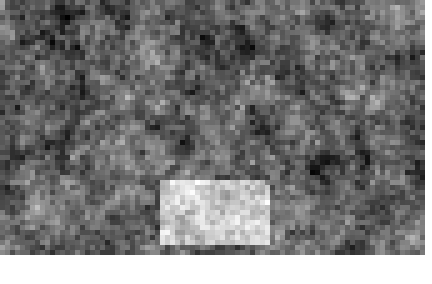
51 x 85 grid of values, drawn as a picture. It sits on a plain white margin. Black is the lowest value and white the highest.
Overall the values sit about 40% of the way up the scale. The texture is blotchy. In the bottom middle lies a patch that is higher than the rest. There are no regular stripes. The bottom middle is the ninth with the highest average. The values are skewed, with a long tail toward high values.
